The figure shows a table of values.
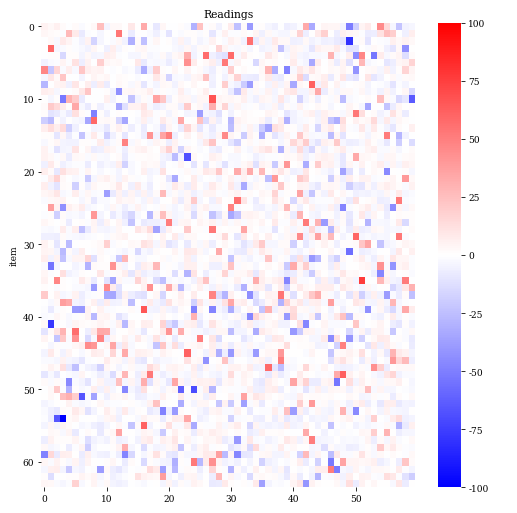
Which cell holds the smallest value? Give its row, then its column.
54, 3
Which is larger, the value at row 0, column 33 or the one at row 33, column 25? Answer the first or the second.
the second
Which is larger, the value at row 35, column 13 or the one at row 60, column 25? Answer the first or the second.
the first
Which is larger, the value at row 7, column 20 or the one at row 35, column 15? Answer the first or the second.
the second
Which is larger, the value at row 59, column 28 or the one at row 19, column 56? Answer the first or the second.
the first
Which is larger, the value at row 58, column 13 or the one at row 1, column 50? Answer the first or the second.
the first
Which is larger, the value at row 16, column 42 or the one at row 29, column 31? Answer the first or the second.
the first
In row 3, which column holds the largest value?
1
